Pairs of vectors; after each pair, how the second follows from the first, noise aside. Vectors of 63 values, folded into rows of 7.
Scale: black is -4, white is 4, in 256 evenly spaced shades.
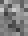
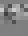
partly zeroed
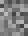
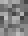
shuffled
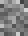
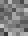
reversed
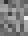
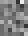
shuffled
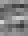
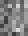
shuffled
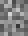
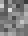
shuffled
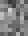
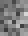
shuffled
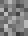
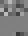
partly zeroed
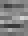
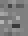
partly zeroed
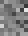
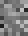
negated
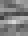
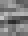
negated
